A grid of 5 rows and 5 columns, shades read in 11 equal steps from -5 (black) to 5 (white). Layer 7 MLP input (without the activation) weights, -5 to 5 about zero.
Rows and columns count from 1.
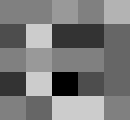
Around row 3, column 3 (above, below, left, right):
-3 -5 1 0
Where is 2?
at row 1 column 5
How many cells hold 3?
4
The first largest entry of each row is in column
5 2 2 2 3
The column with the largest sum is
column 2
